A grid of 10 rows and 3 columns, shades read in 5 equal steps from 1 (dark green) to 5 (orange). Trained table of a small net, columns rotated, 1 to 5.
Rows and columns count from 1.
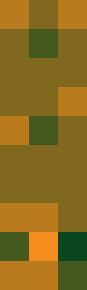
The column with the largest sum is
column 1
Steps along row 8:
same down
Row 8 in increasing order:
3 4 4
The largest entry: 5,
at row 9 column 2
